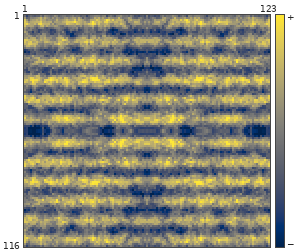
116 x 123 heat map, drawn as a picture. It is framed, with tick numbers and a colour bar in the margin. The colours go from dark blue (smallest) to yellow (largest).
Odd rows or columns: none. Stripes: horizontal, repeating 12 times. Slope: none. Mirror symmetry: left to right and top to bottom. Grain: streaks across. Seam: none.
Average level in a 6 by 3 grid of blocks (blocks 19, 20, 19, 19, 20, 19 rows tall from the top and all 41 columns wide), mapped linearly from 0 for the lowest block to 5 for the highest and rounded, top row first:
404 / 505 / 353 / 353 / 505 / 404
